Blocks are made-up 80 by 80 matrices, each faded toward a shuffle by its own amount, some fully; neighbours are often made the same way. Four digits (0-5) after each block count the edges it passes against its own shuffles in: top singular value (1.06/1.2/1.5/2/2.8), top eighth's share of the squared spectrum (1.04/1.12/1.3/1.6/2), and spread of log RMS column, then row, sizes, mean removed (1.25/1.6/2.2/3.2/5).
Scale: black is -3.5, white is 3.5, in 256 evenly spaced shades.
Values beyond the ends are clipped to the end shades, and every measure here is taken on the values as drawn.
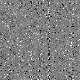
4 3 2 2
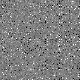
3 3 2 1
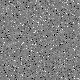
0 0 0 0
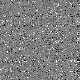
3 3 2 2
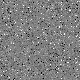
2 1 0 0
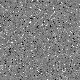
0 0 0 0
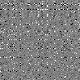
4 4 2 3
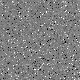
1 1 0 0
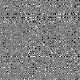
4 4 2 3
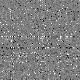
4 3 1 2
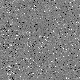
1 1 0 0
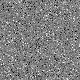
0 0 0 0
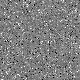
2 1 0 0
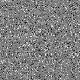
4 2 1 1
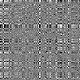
5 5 4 4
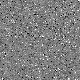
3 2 0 1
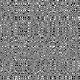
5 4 3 3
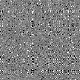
4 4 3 2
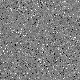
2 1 0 0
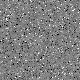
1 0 0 0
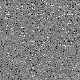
3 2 0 1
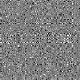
4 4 2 3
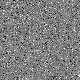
0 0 0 0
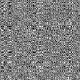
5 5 3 3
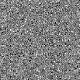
4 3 2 2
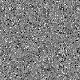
3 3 1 1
